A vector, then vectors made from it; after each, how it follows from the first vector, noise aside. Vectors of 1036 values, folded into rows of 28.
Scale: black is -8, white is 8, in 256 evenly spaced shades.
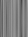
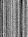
scaled up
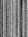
scaled up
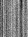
scaled up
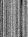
scaled up
